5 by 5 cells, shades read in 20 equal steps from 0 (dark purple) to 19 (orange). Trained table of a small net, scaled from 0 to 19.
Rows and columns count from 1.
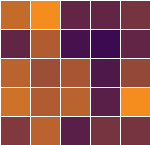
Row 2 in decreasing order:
12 4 4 1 0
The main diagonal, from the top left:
14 12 11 3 6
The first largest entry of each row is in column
2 2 1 5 2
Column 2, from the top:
19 12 10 12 13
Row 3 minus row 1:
-1 -9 7 -2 3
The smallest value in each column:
4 10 1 0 4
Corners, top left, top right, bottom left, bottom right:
14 6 7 6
